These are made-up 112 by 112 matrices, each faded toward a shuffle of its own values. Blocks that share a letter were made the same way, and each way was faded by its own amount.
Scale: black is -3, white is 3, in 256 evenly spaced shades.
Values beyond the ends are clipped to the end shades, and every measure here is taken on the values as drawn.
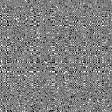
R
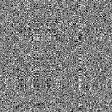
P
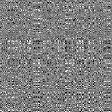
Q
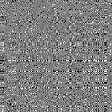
R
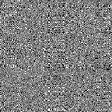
P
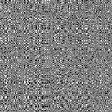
Q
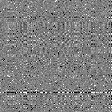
R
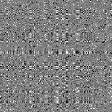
R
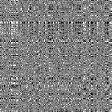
Q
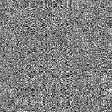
P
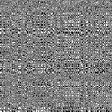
Q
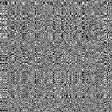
Q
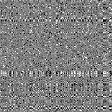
R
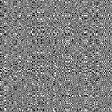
Q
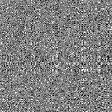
P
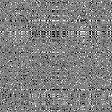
R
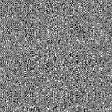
P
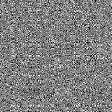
P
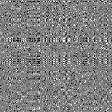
R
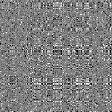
R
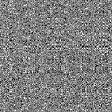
P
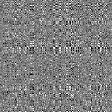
Q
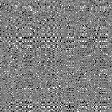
R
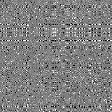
R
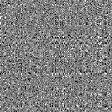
P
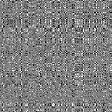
Q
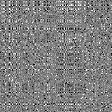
R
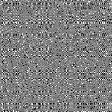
R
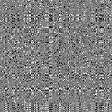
R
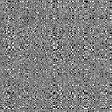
Q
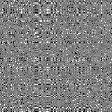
R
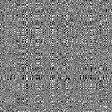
Q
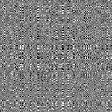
Q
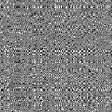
R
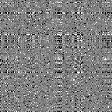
R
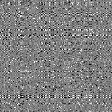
R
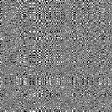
Q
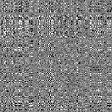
Q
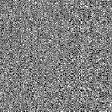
P
